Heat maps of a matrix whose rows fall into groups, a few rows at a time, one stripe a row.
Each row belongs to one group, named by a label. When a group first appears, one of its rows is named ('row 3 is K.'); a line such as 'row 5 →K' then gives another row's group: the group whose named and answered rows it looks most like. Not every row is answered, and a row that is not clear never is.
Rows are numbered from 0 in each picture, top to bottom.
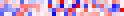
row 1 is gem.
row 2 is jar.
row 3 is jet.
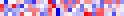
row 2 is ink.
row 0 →jet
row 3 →ink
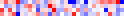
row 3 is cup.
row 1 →gem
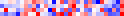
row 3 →jar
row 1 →jar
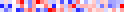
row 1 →jar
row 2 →gem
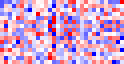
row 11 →jet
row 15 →gem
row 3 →jar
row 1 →jet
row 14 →gem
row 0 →jar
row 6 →jet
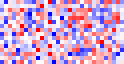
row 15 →jet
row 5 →jet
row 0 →jet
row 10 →ink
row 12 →cup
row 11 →jet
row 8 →jet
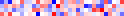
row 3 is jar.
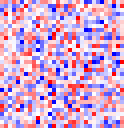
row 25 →jet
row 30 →jar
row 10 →gem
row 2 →jet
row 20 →gem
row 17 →ink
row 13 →gem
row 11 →cup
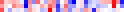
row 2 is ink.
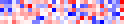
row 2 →jar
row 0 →jar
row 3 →gem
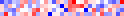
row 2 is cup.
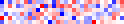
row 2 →jar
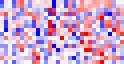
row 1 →jet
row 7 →gem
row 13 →ink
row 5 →jet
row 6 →jet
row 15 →ink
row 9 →gem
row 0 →jet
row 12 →ink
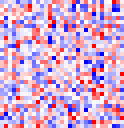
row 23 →ink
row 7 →cup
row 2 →gem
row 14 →jet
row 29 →jar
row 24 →cup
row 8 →ink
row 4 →jet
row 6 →jet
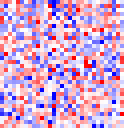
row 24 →jet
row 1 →jet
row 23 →jar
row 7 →ink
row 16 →ink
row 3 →jet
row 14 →jar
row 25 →jar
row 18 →gem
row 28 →jar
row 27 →jet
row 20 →ink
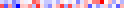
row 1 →jar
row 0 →ink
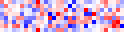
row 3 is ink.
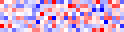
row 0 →cup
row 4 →jet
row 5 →jar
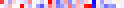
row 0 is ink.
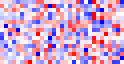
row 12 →cup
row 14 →cup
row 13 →jar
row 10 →ink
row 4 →ink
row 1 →cup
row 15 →gem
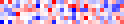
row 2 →gem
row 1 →jar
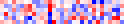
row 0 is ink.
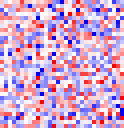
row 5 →cup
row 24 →jar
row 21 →gem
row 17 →cup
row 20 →ink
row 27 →cup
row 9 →jet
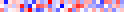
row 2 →gem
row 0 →jet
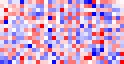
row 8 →ink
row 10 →ink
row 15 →jar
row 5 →gem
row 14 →ink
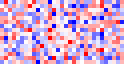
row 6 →jet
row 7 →gem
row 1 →gem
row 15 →jar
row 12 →ink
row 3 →jet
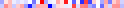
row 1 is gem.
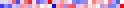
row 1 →jar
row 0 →gem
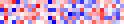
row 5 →jet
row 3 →gem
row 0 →cup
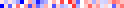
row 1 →jar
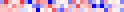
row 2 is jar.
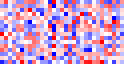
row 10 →ink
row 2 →gem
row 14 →cup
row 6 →jet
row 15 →ink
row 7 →jet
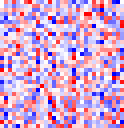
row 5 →jar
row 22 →jar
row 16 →jar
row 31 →jar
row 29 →jet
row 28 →jet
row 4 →jet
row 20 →jar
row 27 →jar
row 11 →cup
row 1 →ink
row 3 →ink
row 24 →jet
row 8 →jet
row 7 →cup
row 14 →jar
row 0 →gem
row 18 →gem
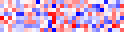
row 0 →jar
